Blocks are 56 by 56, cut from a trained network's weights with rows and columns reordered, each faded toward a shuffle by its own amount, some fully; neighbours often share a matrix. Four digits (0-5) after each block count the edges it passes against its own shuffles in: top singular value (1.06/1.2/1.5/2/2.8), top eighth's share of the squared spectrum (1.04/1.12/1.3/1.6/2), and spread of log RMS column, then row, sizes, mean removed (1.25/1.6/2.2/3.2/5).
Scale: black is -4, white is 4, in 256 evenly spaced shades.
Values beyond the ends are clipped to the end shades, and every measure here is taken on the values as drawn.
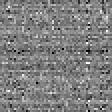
3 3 3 1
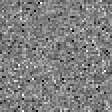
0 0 0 0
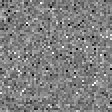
0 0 0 0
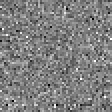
2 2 0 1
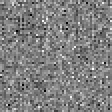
2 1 0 1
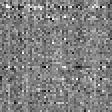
3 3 0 3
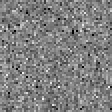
0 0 0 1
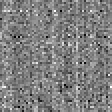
3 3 0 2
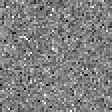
0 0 0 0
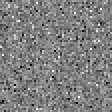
0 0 0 0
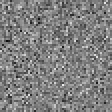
2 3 1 0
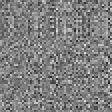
3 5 3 1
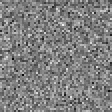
0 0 0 0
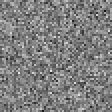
1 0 0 0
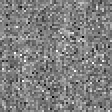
1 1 0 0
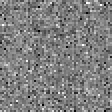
1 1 0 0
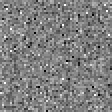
1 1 0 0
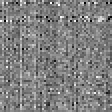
3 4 0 3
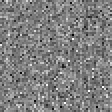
1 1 0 0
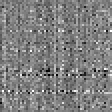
3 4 0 3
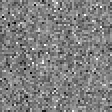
1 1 0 1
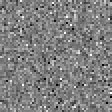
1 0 0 0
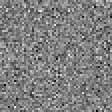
2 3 2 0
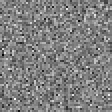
1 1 0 0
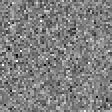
0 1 0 0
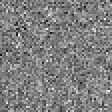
2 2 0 1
